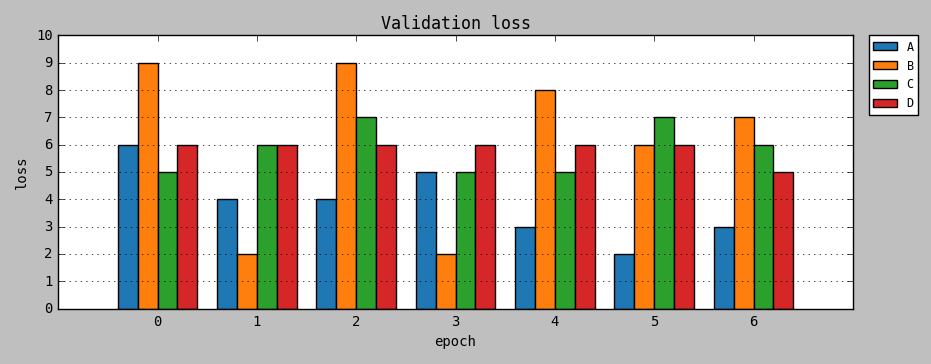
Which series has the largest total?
B
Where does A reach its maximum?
0
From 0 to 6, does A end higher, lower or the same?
lower
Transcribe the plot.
Title: Validation loss
x-axis: epoch, ticks 0 1 2 3 4 5 6
y-axis: loss, ticks 0 1 2 3 4 5 6 7 8 9 10
Legend: A, B, C, D
Values:
A: 6 4 4 5 3 2 3
B: 9 2 9 2 8 6 7
C: 5 6 7 5 5 7 6
D: 6 6 6 6 6 6 5
